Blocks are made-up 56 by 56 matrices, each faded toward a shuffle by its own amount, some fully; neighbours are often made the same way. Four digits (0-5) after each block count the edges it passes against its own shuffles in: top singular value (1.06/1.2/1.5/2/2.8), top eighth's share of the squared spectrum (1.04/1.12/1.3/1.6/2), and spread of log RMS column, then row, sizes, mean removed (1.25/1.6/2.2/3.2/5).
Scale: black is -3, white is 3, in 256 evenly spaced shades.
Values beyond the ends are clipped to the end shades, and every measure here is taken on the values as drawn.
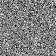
0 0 0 0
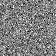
0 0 0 0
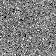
1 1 0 0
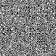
3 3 0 1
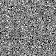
2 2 0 0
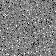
0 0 0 0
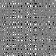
4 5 3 3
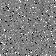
0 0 0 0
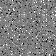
2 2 1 1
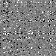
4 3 2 2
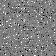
2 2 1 0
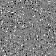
2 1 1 0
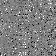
3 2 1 0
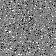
0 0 0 0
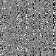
3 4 3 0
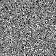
0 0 0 0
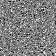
1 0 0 0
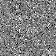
0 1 2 0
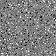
2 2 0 0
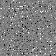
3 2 1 1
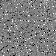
2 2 0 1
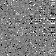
3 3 2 2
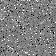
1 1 0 0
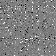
3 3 1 1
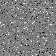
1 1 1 0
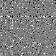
3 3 1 2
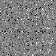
3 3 1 1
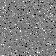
1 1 0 0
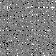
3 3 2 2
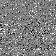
1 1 0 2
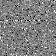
2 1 0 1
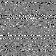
2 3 0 3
